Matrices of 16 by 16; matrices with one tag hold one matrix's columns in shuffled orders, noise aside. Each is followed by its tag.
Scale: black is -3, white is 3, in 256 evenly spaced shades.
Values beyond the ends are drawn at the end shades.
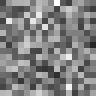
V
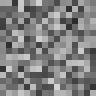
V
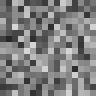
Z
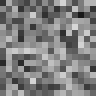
Z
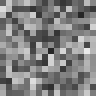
Z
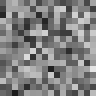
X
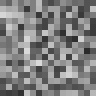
X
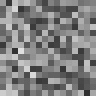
V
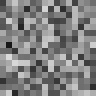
V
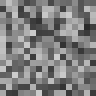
X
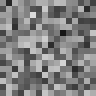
V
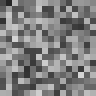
V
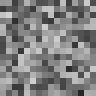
Z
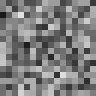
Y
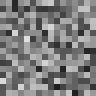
V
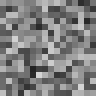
V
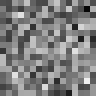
Z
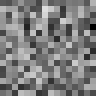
X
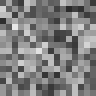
Z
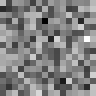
V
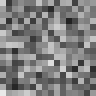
V
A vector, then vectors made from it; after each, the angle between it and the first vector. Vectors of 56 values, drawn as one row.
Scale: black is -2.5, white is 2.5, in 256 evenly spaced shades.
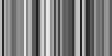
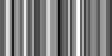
partly aligned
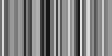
nearly opposite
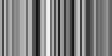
nearly parallel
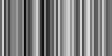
nearly opposite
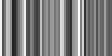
partly aligned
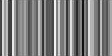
partly opposed
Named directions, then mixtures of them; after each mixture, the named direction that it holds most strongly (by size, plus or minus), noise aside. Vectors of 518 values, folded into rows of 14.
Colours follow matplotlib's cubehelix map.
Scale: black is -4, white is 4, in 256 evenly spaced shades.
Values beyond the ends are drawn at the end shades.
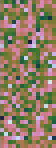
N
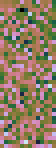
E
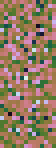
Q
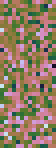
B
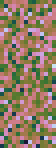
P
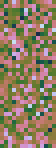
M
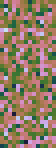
P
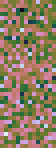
E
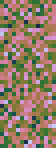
P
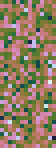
N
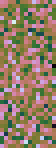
P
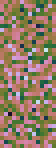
Q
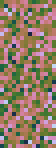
P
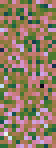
B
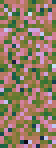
P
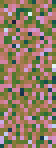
P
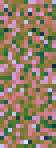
P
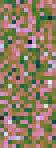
N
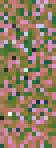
Q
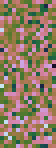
B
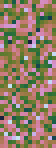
N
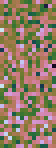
B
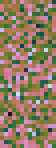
Q
